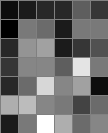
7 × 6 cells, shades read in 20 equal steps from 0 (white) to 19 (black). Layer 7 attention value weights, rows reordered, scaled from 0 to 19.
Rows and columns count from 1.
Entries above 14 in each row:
5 2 3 1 2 0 1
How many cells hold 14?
1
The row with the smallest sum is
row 7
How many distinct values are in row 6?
6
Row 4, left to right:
15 9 9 12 2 10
